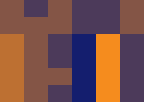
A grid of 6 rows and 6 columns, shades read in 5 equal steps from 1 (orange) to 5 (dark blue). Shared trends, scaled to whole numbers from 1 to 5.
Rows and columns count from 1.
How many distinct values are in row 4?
5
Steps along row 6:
up up up down up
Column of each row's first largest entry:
2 4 4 4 4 4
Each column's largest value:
3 4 4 5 4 4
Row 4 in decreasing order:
5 4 4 3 2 1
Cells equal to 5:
4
